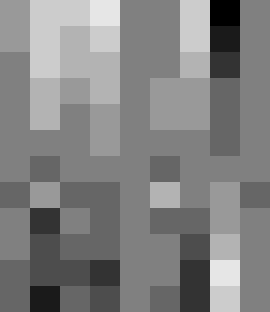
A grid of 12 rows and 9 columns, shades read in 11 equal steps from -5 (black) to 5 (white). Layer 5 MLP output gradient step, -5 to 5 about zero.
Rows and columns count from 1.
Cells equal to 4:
2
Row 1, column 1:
1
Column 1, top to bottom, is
1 1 0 0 0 0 0 -1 0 0 -1 -1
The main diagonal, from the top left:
1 3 2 2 0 0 0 1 0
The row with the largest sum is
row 1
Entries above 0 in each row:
5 5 4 5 4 1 0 3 1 1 1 1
